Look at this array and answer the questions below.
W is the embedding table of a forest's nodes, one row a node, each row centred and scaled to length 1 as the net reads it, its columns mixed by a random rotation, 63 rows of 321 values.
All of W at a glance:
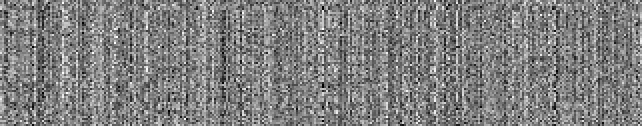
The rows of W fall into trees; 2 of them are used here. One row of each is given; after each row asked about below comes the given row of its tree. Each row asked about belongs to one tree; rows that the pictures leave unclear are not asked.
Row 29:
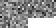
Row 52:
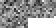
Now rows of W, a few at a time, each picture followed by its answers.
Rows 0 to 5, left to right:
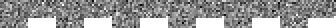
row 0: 29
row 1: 29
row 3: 52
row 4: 52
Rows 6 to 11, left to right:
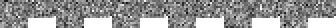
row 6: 29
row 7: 29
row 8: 29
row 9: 29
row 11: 29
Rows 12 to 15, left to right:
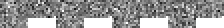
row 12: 29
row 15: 52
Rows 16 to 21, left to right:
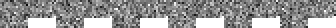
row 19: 29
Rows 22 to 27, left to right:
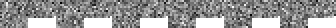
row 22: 29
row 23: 52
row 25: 29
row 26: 52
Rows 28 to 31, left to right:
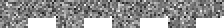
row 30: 29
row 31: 29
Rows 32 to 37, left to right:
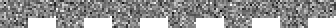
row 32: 52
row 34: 29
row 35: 29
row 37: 52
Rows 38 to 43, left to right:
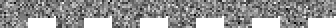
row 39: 29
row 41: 52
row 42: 52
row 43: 52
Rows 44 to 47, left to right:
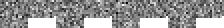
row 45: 52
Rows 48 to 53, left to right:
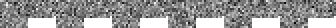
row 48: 29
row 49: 29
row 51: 52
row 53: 52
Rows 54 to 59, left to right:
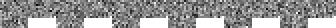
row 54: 52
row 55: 29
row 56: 29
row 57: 29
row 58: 52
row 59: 29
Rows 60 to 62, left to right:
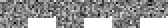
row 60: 52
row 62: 52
